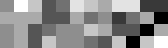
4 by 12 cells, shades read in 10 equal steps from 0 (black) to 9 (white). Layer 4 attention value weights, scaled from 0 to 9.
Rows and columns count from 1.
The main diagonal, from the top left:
5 6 3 7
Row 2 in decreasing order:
6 6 6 6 6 5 4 4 3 3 2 0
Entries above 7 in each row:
4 0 0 1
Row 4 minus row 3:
0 0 0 3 0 0 -3 -3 4 -3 7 3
